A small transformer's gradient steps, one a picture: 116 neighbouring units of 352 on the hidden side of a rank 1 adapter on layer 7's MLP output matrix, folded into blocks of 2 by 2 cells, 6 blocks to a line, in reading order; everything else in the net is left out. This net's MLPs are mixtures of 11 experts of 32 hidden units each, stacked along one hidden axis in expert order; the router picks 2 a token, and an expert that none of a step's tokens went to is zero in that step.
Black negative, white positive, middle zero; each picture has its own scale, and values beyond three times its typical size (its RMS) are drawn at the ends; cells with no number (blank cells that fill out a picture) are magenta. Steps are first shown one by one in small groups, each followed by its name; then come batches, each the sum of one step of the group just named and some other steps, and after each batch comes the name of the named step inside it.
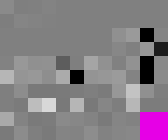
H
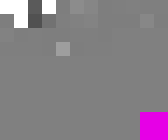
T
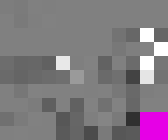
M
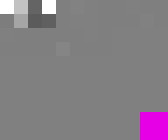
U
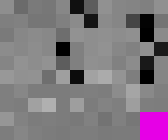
H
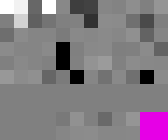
T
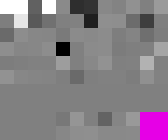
T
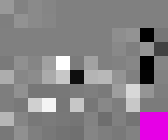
H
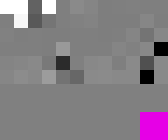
T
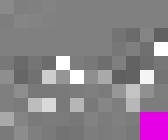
H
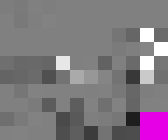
M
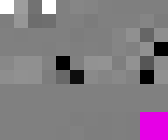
U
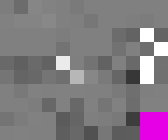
M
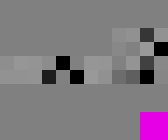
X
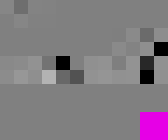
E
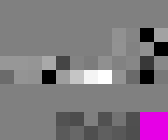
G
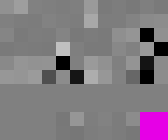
X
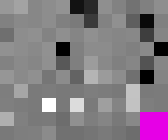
G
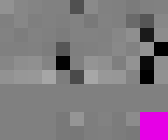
E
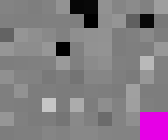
G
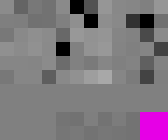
G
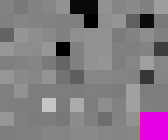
E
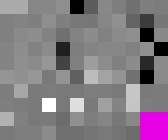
G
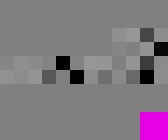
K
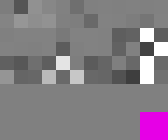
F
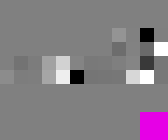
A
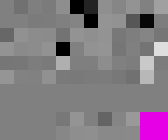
F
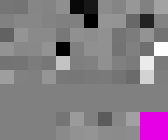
F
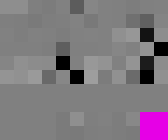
K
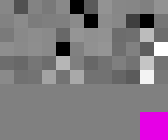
F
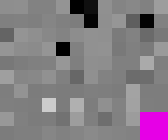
F
